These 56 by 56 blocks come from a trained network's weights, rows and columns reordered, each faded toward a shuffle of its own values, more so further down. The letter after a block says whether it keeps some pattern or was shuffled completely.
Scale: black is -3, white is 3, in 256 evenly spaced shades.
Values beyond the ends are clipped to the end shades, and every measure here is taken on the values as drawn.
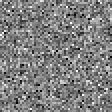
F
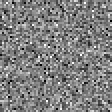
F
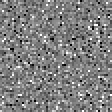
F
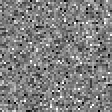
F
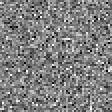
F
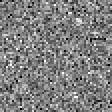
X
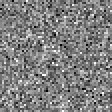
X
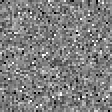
F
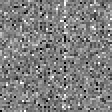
X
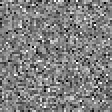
X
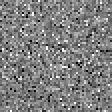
X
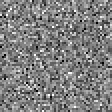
F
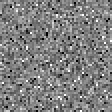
F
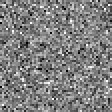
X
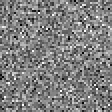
F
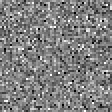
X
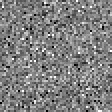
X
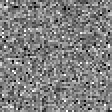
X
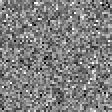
X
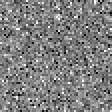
F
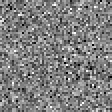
F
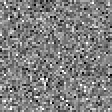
F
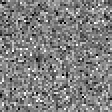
F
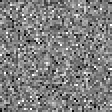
F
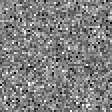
F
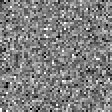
X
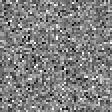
X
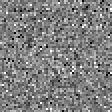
X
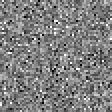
F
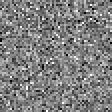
F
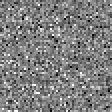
X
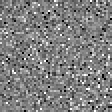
F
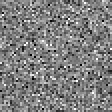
F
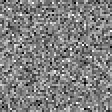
F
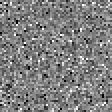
F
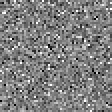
X
